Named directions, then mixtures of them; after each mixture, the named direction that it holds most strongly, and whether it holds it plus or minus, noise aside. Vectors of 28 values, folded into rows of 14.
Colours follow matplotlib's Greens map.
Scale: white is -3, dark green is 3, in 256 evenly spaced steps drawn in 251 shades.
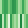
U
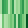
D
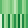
U, minus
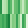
D, minus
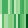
D, plus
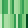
D, plus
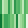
D, minus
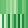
U, minus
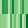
D, plus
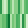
U, minus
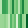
D, plus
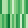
U, minus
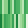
D, minus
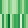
U, minus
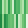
D, minus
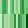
D, plus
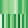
U, minus
